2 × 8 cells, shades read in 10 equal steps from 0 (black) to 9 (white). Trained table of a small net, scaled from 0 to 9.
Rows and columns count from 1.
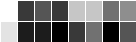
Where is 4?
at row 1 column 7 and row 2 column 6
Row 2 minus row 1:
-1 -1 -2 -2 -5 -3 -4 -2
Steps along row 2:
down same down up up down up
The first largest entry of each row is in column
1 1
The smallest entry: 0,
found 2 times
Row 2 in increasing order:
0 0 1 1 2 3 4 8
